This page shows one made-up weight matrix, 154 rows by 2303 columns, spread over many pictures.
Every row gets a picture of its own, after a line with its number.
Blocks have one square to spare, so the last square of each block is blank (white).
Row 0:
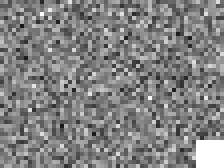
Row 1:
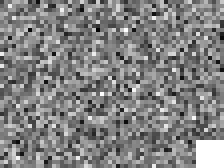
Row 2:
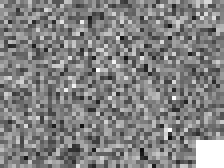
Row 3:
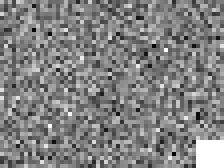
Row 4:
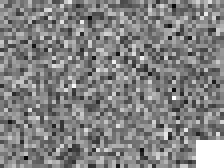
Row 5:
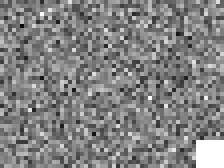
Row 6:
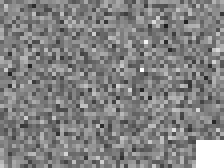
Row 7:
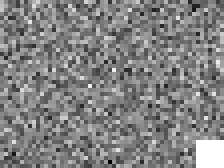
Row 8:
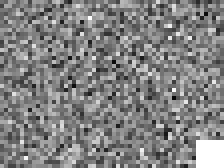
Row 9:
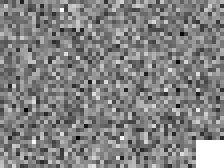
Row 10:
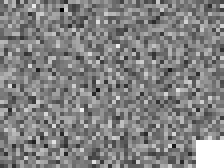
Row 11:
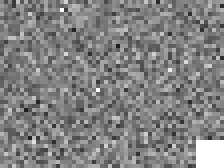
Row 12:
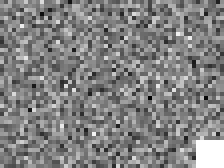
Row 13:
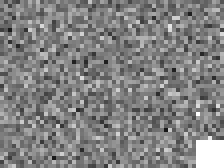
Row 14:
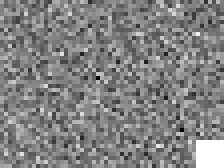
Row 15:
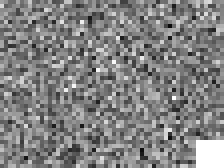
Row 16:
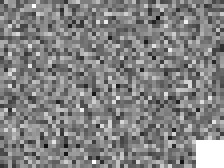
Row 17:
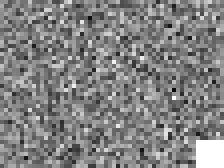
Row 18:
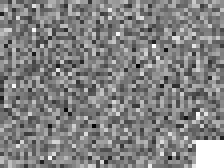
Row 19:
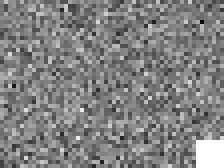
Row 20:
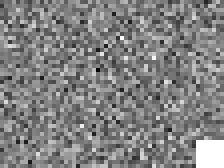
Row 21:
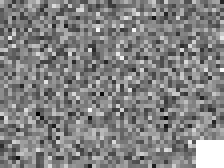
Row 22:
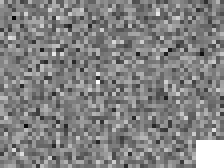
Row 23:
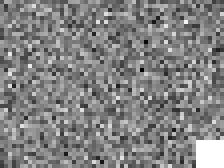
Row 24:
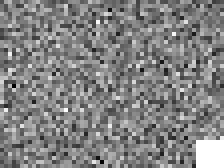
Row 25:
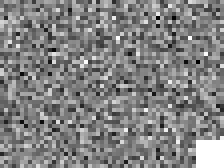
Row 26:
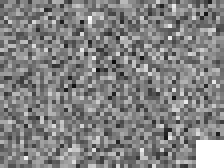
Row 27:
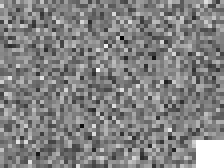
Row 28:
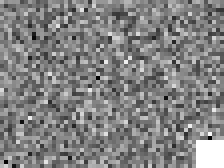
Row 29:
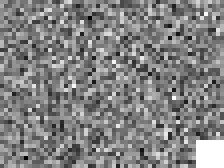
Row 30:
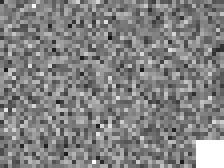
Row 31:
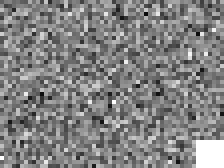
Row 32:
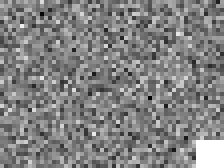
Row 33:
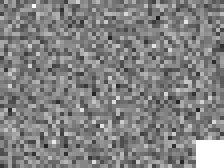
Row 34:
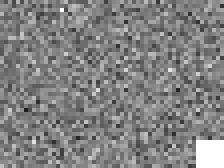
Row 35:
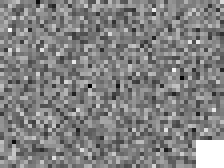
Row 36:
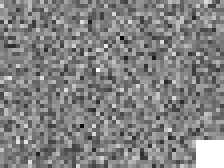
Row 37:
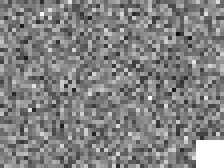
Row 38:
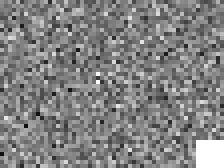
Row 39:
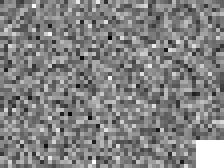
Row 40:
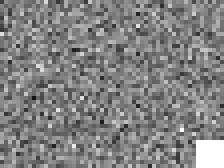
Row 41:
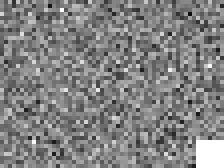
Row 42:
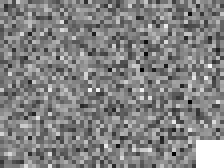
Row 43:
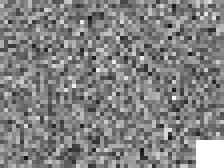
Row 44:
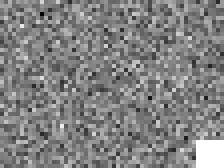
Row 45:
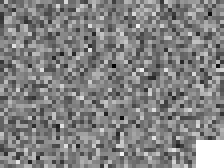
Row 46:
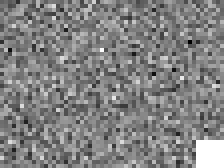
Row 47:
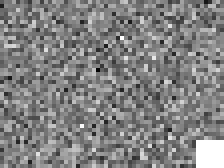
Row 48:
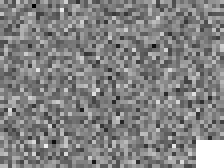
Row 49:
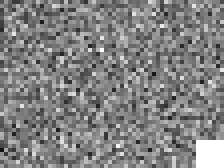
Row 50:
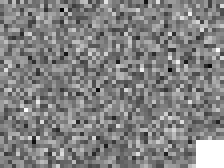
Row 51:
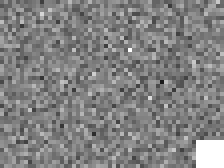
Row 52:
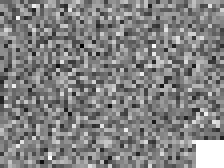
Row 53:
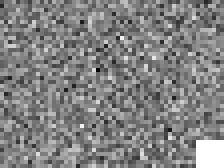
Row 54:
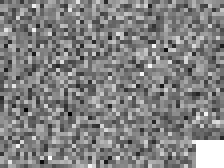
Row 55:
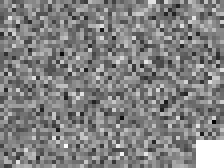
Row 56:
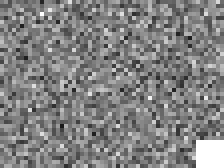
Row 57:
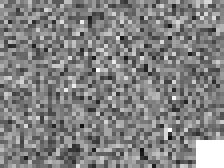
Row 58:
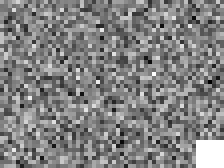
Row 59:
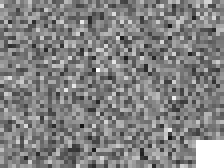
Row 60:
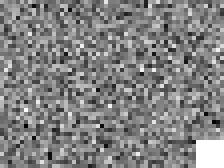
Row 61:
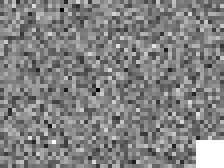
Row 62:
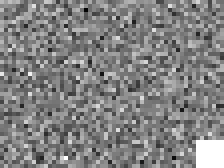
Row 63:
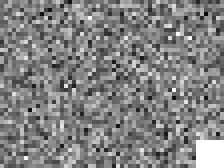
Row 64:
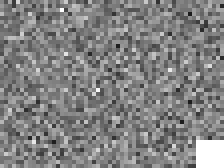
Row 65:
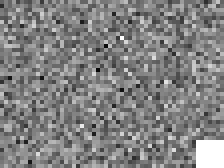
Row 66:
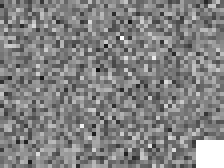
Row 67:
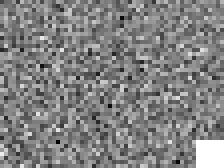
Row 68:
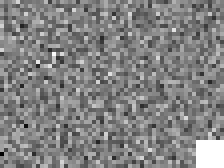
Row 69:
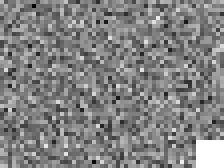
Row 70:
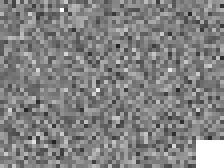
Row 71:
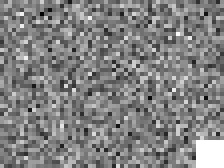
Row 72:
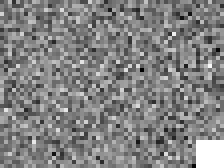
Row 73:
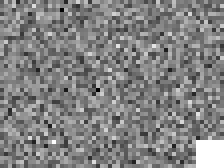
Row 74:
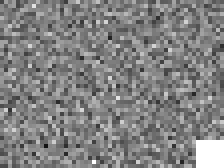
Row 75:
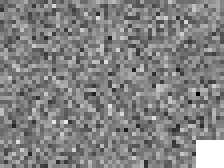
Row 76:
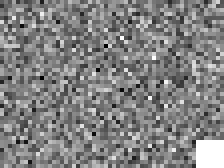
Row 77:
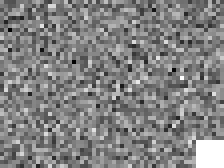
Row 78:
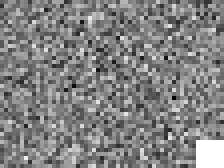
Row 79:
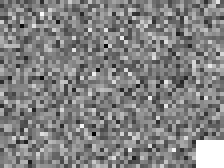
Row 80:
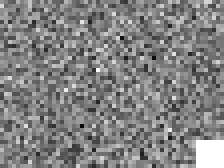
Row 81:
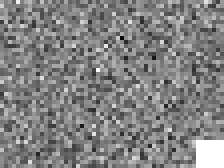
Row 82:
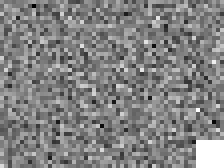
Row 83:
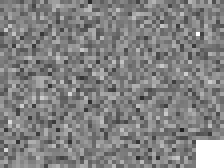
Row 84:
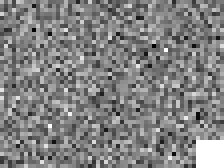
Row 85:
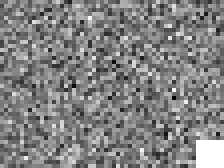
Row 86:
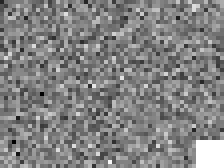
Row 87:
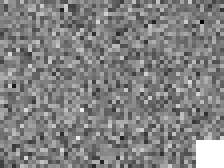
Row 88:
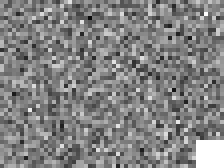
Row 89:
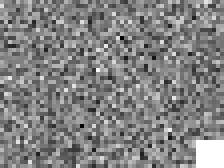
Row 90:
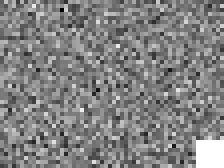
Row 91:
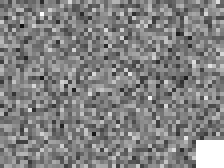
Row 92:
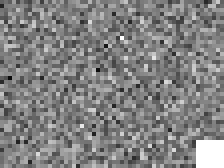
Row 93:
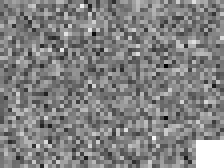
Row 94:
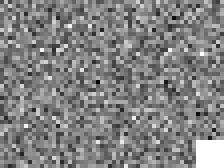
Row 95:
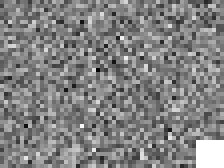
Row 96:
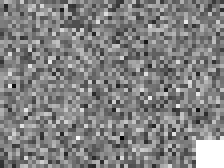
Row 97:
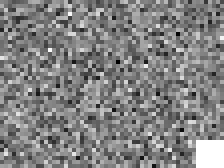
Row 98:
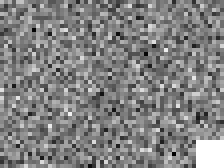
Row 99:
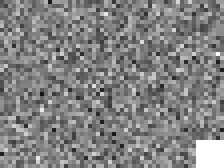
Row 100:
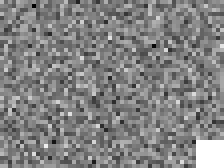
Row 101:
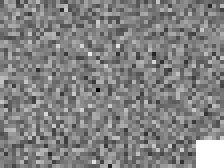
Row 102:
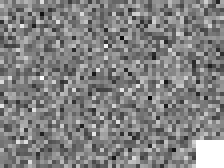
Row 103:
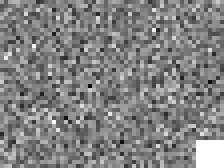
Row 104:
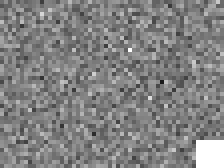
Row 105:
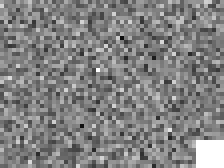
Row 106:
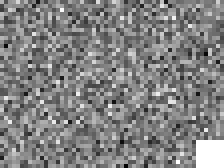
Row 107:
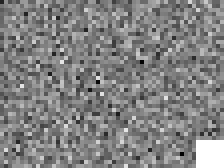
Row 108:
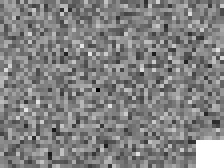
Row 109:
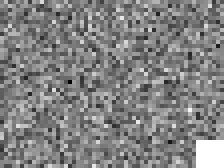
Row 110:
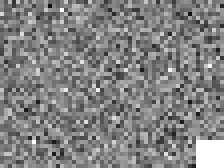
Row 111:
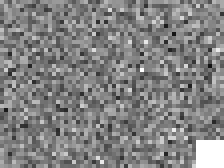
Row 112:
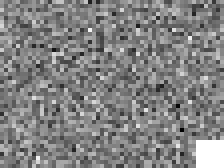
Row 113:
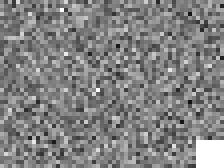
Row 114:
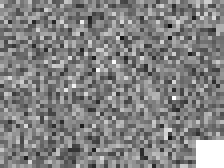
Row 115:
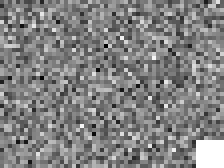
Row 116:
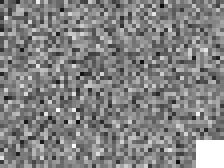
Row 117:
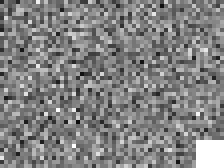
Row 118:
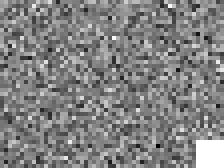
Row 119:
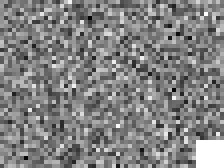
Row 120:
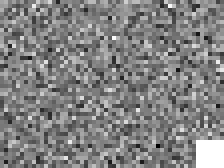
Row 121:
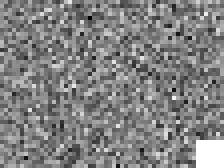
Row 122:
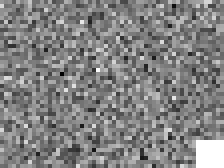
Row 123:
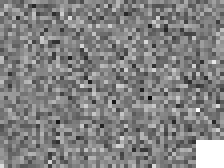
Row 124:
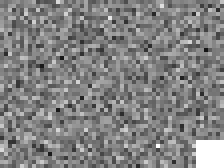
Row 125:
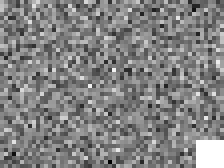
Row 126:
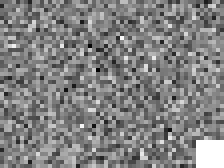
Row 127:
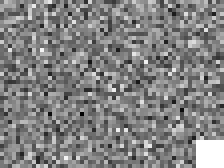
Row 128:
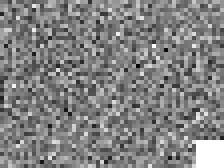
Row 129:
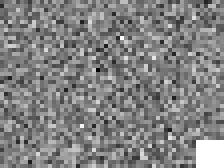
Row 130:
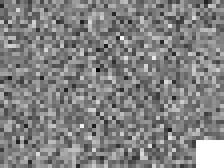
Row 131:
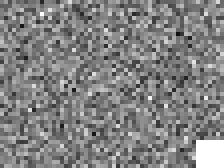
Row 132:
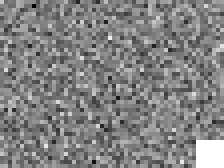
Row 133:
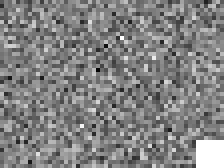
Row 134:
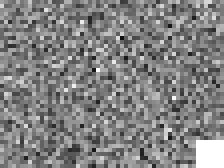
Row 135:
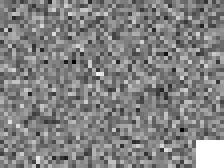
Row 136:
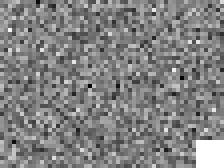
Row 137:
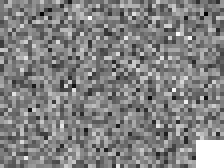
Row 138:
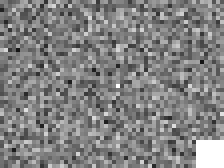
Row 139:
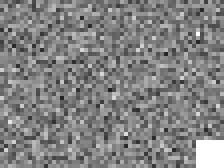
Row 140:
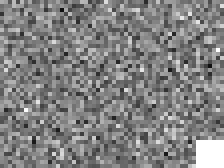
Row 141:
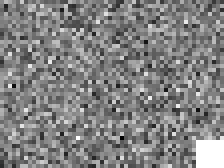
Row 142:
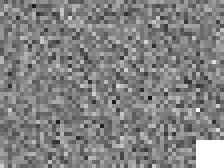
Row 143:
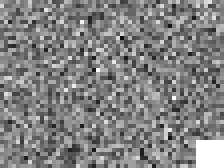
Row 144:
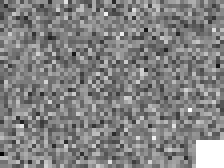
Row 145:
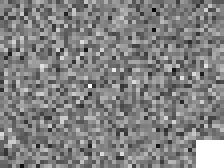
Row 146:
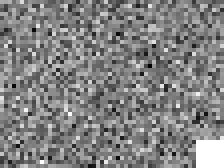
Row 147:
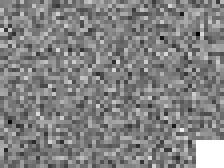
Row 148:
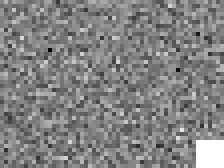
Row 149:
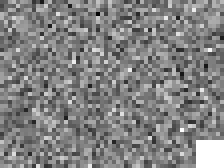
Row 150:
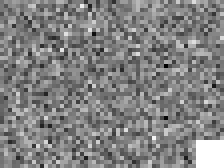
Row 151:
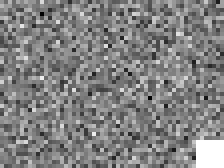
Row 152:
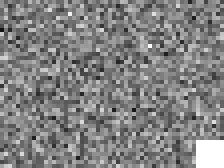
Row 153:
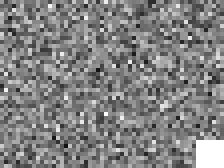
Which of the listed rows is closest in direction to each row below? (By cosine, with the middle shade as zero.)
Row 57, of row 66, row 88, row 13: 88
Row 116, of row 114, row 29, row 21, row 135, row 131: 135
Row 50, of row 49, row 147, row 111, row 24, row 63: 111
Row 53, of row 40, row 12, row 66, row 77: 66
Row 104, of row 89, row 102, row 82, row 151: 82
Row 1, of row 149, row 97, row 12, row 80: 149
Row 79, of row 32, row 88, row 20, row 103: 20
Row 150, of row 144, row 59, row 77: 144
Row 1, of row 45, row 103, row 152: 103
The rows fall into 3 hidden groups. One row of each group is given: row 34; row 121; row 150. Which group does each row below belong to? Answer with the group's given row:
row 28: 150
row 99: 150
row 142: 34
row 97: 150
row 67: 150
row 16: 34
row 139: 150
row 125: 150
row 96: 34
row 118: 150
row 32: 121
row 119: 121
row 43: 121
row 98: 34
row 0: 121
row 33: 34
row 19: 34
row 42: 34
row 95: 121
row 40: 150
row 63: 121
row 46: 150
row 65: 121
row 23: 34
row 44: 121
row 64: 34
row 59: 121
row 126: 121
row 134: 121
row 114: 121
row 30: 34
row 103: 150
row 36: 121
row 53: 121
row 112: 150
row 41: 34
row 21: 150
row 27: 121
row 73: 34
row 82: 34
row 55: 150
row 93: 150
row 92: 121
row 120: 150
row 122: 121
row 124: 150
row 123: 34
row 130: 121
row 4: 121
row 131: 121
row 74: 34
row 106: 150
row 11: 34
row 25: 150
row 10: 34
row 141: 34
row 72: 34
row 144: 150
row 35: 150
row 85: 121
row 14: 150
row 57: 121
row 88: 121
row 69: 34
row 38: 150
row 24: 34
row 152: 150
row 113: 34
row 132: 34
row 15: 121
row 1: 150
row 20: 121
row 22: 150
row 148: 150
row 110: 34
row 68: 150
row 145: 150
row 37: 121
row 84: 34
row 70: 34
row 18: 34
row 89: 121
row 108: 34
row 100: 34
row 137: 121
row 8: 121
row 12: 121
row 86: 150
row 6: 34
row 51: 121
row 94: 150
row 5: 121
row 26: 121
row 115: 121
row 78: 121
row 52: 34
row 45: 150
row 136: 150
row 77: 150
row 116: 150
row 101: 34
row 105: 121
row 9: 34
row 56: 121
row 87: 34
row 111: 34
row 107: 150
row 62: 150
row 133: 121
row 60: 34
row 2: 121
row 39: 34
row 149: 150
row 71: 121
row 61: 34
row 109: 150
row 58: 150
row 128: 34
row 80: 121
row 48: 34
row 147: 150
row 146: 34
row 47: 121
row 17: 121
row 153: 150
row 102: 121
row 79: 121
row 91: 121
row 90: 34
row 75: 150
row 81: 121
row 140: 34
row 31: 150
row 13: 150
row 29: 121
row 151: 121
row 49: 150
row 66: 121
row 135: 150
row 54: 34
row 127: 150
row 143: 121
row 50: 34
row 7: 150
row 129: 121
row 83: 150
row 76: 121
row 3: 34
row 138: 150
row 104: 121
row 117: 150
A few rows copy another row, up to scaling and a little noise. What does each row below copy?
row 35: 136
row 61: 73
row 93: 150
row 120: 118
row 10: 90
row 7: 125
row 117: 116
